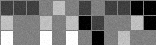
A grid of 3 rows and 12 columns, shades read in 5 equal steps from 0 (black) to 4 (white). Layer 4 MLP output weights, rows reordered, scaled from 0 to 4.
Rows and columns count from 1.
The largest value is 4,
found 3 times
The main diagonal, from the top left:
1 2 2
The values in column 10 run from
1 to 3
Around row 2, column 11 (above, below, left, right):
0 2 2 0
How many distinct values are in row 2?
4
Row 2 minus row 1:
2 1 1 1 -1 1 -1 -1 1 1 3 0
